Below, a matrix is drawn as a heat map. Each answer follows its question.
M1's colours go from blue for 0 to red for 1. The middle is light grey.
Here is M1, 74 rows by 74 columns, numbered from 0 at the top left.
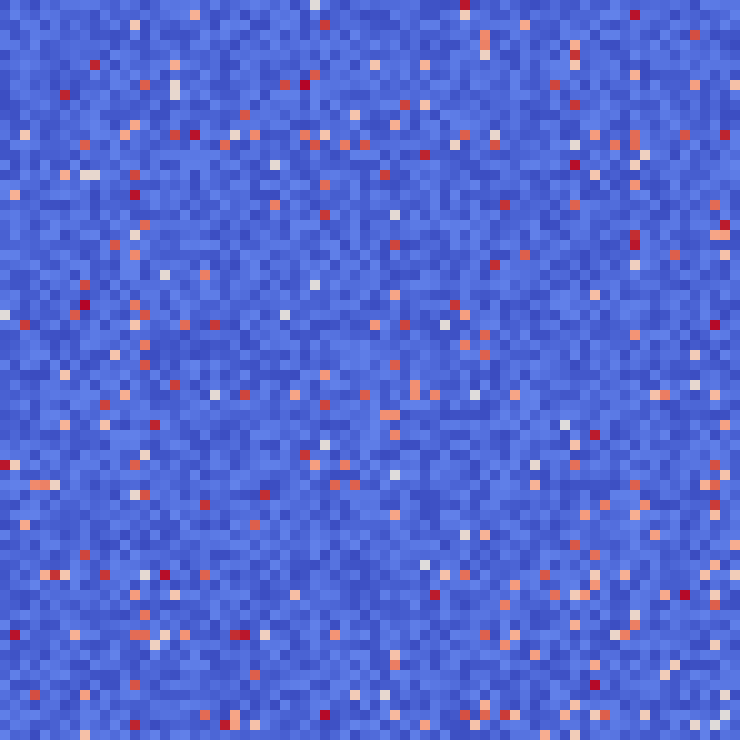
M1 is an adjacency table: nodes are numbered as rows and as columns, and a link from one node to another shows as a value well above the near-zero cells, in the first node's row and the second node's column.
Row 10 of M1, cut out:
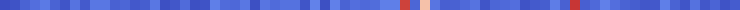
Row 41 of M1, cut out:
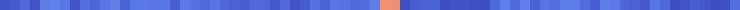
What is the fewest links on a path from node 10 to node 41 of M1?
5
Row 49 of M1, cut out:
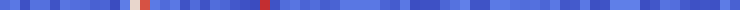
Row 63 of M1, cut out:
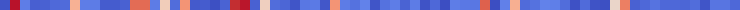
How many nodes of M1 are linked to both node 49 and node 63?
3
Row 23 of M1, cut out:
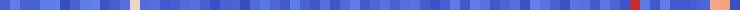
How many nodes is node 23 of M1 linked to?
4
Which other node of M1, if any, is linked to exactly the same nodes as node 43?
node 29
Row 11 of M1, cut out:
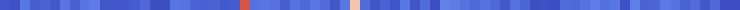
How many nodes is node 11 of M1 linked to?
2
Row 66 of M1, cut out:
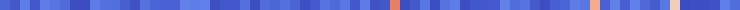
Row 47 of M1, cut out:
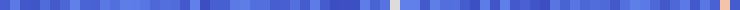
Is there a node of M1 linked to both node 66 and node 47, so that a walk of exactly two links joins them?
yes
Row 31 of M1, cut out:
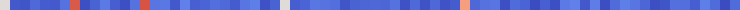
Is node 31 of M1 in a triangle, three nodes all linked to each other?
yes
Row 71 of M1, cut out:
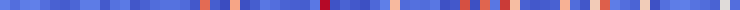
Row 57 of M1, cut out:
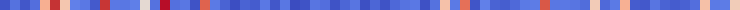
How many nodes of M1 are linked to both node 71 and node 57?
3
